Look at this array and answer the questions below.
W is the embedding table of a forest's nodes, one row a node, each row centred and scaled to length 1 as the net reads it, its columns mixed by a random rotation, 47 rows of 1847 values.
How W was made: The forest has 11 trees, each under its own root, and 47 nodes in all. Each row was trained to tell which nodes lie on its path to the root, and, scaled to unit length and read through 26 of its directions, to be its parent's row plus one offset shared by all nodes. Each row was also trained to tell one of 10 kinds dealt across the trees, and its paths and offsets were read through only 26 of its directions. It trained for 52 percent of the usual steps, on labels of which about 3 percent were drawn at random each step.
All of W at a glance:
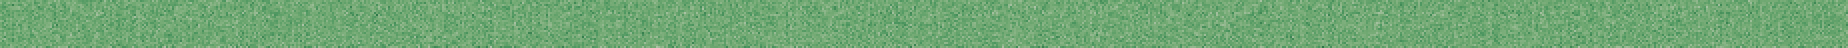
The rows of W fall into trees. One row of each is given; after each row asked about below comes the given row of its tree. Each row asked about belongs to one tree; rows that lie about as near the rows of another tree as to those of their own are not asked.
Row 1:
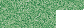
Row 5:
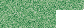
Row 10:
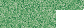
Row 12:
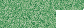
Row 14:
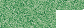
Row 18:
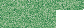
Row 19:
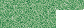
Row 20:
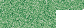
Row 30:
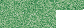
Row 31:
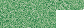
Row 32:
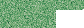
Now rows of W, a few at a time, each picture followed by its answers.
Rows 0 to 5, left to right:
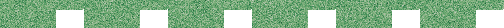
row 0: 31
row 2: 30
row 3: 18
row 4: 12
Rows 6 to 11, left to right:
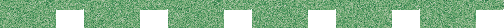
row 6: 14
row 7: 30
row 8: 14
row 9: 20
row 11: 14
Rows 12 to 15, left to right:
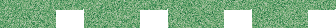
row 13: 10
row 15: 10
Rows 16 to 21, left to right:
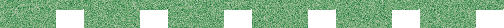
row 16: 32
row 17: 30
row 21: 18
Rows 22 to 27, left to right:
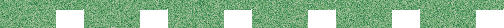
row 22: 12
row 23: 18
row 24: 1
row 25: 1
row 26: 30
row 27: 5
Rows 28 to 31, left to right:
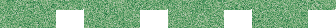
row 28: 1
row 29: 20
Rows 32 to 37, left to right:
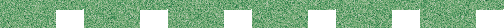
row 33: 12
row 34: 12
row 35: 10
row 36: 5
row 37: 14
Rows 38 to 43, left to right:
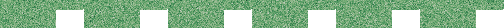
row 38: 19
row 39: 31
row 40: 12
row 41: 5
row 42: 30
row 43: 19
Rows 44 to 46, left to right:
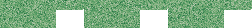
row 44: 14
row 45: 1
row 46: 31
